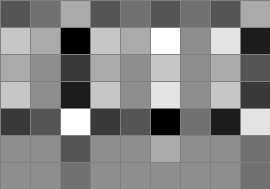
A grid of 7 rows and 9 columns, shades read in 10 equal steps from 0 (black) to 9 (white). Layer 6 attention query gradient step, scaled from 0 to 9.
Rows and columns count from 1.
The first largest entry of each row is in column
3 6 6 6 3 6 1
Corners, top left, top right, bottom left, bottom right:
3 6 5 4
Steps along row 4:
down down up down up down up down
